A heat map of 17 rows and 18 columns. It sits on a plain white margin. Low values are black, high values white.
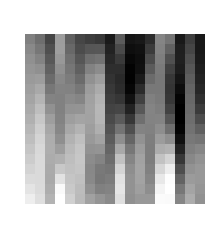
Values rise toward the bottom left. Streaks run downward. On average the colour sits 50% of the way up the scale. The ninth with the highest average is the bottom left. The halves do not mirror each other. The top middle is the ninth with the lowest average.
